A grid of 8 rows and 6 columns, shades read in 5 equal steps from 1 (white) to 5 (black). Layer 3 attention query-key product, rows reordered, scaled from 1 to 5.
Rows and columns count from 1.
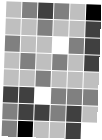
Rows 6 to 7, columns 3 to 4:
1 3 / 4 3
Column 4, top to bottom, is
3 2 1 3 2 3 3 2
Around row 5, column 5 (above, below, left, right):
2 3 2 2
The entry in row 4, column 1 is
2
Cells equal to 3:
14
